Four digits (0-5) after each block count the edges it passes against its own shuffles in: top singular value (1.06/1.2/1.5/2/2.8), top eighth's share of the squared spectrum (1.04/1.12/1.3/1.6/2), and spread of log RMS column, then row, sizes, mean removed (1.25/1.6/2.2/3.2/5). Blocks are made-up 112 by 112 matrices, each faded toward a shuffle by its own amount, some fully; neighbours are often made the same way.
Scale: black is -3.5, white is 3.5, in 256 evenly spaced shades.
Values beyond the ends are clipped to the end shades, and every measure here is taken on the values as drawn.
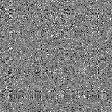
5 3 2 2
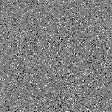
4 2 1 1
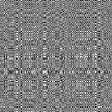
5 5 4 4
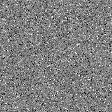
3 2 0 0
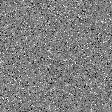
1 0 0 0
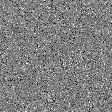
2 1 0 0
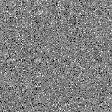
4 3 1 1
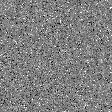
1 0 0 0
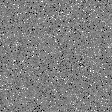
0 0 0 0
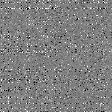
2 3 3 3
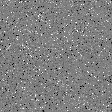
0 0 0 0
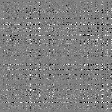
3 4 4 4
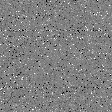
2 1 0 1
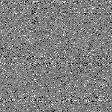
3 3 0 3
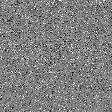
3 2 0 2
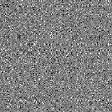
4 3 2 2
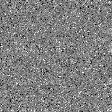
3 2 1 1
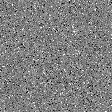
2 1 0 0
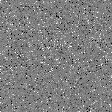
3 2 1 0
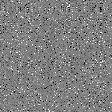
4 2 1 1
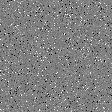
0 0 0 0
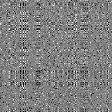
5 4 3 3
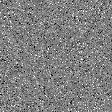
3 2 0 0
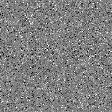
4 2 1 1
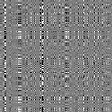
5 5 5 4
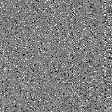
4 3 2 1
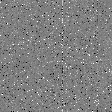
3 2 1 0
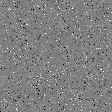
0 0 0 0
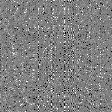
4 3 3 1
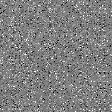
4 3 2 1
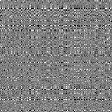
5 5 3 4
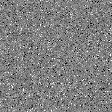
3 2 1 1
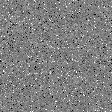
2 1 0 0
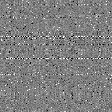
5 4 1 3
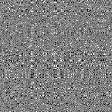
5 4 2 3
